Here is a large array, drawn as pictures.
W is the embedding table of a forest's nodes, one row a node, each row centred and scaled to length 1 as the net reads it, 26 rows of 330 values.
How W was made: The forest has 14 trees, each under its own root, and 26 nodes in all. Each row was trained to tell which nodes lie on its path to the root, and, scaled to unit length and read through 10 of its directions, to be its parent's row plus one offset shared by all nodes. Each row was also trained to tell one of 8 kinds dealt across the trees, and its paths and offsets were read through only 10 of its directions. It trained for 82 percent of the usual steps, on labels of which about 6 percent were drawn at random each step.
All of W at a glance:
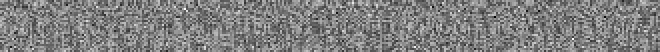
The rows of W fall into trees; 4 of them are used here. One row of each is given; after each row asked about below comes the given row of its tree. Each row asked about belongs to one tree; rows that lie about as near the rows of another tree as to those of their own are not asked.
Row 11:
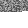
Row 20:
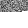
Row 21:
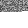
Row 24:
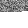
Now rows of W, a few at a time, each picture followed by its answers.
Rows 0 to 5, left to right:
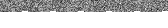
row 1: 21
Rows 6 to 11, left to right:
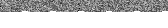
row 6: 11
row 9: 11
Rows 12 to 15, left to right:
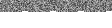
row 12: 20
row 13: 20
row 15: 20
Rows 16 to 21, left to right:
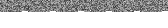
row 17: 21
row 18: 20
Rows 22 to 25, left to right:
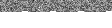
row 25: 11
